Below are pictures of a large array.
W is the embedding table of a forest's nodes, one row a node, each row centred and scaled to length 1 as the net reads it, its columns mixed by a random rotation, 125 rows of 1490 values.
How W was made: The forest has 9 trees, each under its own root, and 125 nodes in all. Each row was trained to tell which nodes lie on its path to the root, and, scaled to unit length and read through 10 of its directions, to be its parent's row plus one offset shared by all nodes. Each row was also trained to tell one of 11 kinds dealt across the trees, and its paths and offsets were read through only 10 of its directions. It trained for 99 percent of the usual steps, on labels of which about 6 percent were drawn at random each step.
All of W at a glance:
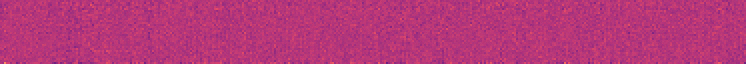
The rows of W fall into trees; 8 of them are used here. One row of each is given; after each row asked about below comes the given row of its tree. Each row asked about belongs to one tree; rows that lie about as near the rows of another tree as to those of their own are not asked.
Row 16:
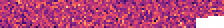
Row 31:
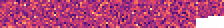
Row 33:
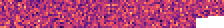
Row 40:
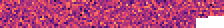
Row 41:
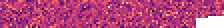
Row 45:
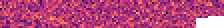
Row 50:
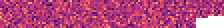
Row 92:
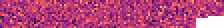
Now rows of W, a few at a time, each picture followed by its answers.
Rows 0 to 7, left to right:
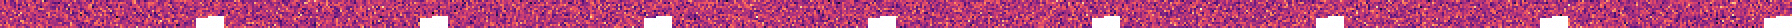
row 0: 40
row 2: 50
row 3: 50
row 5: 45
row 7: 31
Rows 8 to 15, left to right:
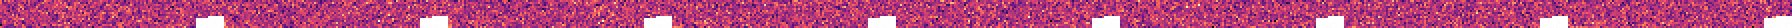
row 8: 16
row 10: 33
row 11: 33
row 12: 45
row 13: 45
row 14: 31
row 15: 31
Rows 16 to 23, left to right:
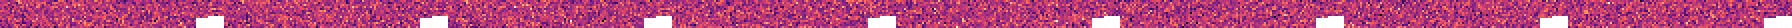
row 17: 50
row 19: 40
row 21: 41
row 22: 31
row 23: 50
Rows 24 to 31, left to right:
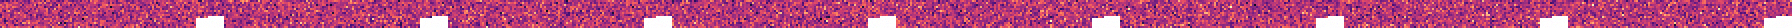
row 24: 31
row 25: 50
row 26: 16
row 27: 31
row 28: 33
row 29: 16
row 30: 50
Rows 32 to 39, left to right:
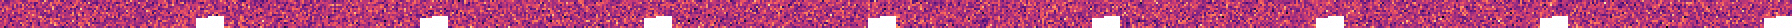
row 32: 45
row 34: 92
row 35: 31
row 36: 33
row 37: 92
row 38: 31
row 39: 31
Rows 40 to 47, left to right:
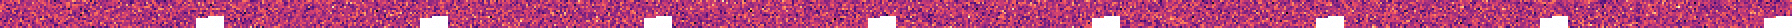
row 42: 45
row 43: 50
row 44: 31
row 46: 40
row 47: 16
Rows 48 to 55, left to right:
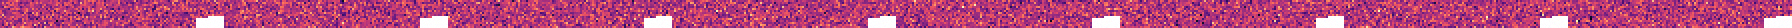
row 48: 92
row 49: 16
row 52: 45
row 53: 40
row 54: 92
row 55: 33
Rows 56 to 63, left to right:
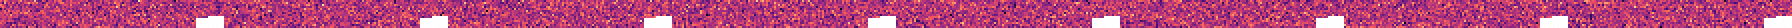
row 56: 50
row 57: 50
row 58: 31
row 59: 41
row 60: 45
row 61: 45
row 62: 31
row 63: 50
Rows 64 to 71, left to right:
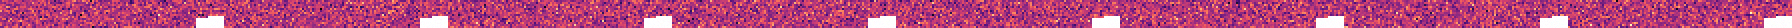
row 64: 40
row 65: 33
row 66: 31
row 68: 31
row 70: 33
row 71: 45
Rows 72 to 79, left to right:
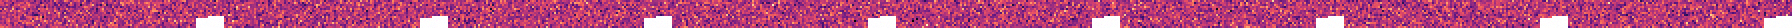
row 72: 33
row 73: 33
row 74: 41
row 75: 92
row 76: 31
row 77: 33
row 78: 31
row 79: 50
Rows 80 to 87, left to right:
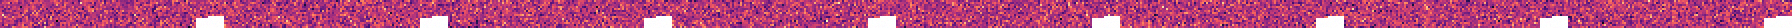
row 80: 92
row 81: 33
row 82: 16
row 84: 45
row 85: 31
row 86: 16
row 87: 92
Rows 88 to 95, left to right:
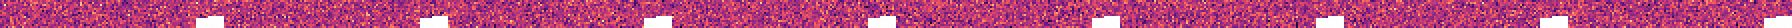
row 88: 92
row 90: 33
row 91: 16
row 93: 50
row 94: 41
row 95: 33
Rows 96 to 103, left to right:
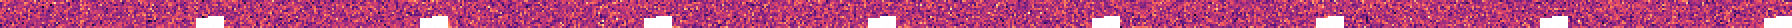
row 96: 50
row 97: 40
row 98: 33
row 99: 33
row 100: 31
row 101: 92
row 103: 92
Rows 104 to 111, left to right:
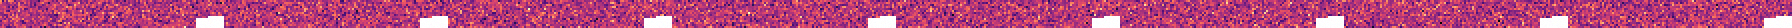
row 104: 16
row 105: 16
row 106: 92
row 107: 33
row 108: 92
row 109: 41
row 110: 16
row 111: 33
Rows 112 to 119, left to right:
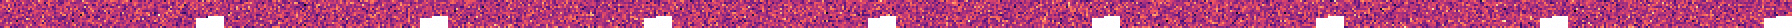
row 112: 40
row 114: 50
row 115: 40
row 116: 45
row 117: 92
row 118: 50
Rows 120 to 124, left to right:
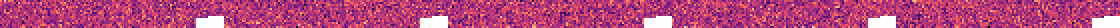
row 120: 50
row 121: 33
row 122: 50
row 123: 92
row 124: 50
